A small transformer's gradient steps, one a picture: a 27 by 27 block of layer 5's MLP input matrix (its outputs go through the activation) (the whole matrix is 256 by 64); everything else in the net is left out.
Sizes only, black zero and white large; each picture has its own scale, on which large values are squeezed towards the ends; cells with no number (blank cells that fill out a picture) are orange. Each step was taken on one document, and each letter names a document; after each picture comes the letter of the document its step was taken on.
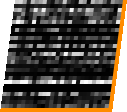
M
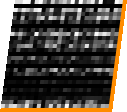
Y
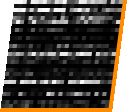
M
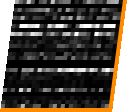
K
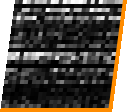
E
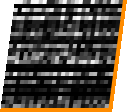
E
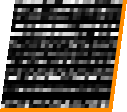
K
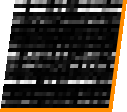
M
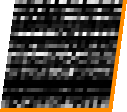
Y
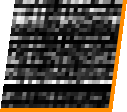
E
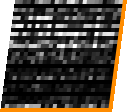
K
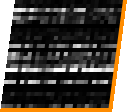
M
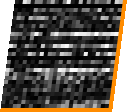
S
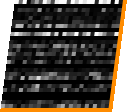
K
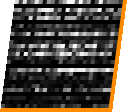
K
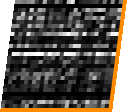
S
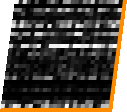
S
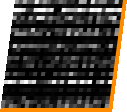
E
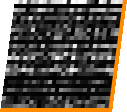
E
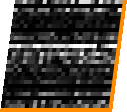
S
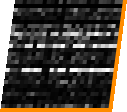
S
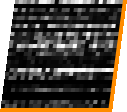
K
